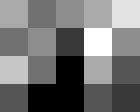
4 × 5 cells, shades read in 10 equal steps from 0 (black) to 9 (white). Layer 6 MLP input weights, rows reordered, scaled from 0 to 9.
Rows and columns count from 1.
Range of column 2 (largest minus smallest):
5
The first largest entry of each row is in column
5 4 1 1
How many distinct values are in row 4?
3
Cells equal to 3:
3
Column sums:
20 13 7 24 18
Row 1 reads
6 4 5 6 8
